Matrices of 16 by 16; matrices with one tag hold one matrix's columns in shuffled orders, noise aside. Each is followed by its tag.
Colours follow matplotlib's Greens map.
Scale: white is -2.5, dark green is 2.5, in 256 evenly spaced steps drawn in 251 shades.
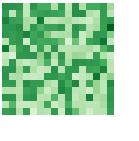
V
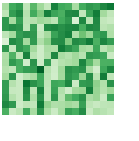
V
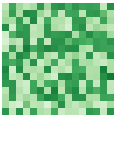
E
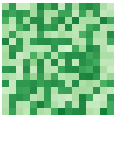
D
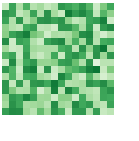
D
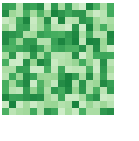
E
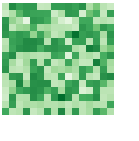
E
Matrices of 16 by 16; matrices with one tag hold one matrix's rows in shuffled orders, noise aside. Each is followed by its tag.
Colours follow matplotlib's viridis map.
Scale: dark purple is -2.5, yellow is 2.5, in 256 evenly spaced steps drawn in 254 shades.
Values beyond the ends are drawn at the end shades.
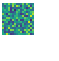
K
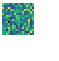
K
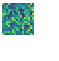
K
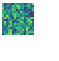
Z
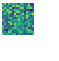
Z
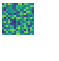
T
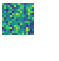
Z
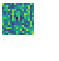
K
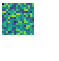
T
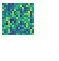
K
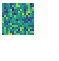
Z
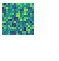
T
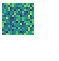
K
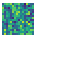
Z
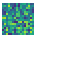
T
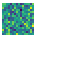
K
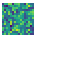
Z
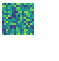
T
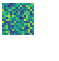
K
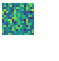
Z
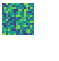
T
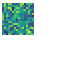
Z
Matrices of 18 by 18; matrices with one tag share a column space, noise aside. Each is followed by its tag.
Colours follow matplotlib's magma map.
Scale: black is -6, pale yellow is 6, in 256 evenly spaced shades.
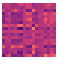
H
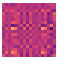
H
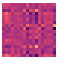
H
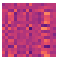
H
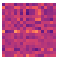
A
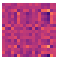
H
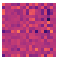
A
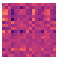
A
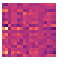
H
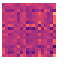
H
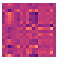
H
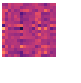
H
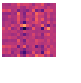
H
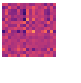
A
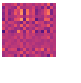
A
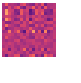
A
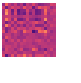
A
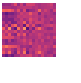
H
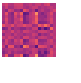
H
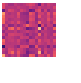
H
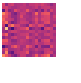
H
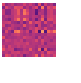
A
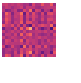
H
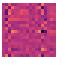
A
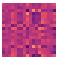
H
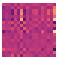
A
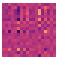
A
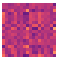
H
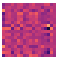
H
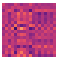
H
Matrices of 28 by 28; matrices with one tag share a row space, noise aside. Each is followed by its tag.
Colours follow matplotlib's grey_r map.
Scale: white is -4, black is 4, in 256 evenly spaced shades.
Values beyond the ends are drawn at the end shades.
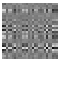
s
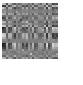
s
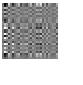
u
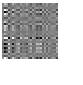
u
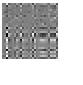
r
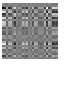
s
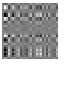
u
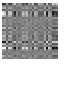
s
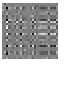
r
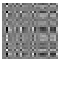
r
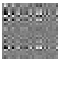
u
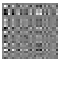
u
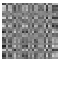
s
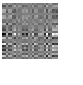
s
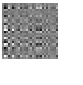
u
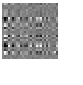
u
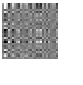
u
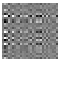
u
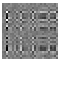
r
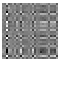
r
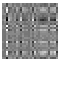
r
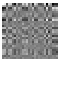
s
